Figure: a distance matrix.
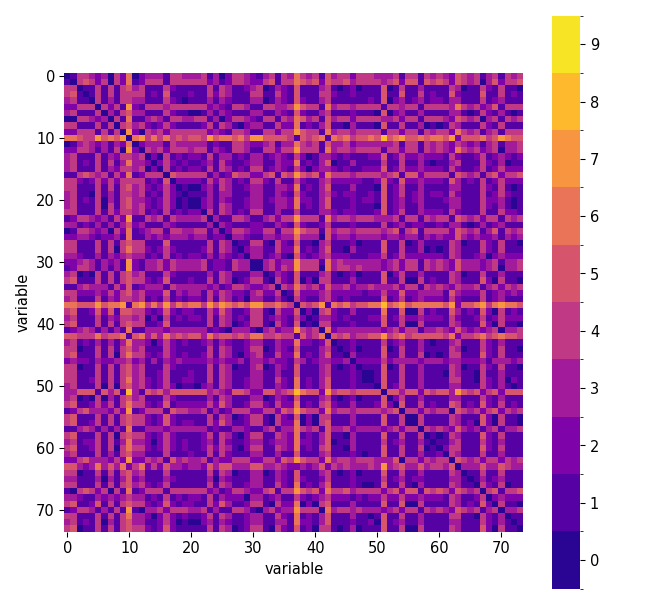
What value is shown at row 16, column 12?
2
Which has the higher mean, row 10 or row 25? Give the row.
10
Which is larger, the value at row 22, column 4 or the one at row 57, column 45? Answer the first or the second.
the second
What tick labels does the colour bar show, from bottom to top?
0, 1, 2, 3, 4, 5, 6, 7, 8, 9
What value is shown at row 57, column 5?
1
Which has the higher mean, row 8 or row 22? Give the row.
22
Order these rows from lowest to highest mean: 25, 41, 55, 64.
64, 55, 41, 25
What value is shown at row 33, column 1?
5
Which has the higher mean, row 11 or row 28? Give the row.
11
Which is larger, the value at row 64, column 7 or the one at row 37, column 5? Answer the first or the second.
the second
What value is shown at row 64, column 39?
1
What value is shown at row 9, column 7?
1
